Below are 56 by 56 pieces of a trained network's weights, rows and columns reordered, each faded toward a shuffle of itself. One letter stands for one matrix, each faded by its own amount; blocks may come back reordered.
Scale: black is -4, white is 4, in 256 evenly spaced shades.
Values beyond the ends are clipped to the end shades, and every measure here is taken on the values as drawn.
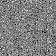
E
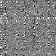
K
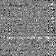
K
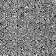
E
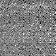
K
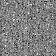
E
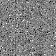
E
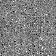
E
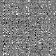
K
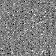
E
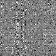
K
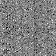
E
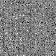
E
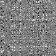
K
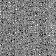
E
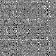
K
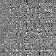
K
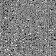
E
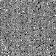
E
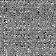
K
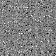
E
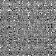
K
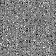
E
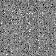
E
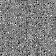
E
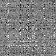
K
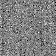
E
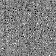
E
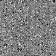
E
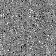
E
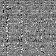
K
